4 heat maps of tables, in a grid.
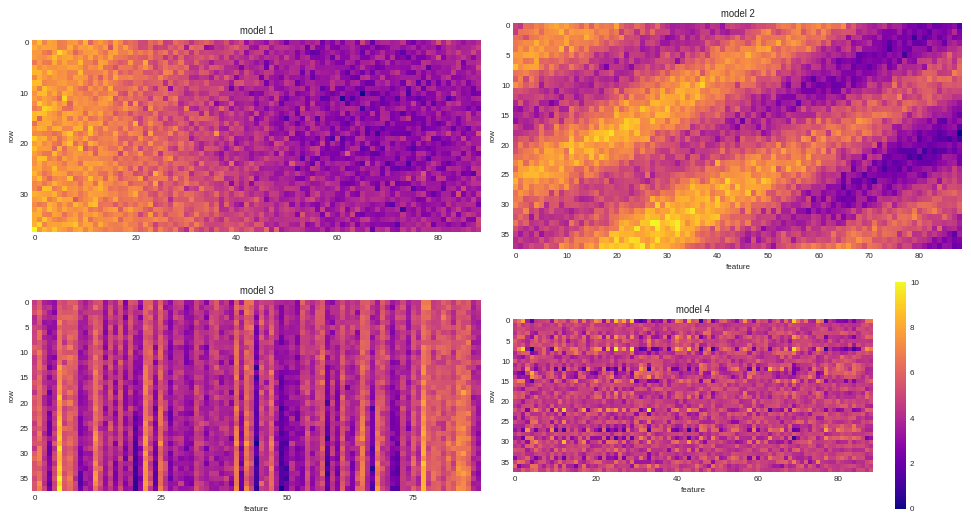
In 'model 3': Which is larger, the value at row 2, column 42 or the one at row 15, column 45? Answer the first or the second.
the first
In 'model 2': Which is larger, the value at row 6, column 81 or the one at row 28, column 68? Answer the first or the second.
the first
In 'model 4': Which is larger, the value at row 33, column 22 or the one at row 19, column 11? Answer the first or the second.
the first
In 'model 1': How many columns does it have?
89
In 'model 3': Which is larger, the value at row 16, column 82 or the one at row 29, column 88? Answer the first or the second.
the first
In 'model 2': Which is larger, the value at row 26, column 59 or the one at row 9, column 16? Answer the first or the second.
the first
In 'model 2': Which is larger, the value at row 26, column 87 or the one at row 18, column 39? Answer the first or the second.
the first
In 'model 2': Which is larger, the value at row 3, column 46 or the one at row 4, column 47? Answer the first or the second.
the second
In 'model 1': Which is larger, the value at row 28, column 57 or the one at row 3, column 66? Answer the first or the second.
the first
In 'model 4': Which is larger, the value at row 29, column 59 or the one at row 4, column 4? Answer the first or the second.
the first
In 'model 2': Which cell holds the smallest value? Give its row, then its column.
18, 88
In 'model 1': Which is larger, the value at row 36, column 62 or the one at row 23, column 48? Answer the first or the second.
the second
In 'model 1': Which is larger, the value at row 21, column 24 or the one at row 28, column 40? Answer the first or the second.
the first
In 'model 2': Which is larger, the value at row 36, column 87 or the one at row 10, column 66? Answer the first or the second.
the second
